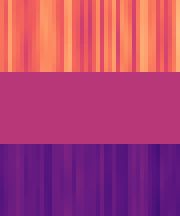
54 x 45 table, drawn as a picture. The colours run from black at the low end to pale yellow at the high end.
It is made of 3 by 1 panels. Panel 1,1: high, streaked downward. Panel 2,1: middling, flat. Panel 3,1: low, streaked downward, faint in contrast.
